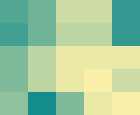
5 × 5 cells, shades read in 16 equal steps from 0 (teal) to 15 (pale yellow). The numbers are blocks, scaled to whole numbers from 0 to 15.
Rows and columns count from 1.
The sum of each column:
29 34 58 66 45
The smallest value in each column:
3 0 7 11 2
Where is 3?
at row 2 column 1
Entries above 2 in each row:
4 4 5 5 4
